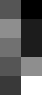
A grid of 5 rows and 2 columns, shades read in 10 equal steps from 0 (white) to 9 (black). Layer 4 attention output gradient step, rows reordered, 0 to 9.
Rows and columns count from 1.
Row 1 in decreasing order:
9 6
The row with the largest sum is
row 1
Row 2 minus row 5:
-3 8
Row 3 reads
5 8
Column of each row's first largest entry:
2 2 2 1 1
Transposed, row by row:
6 4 5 6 7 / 9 8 8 4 0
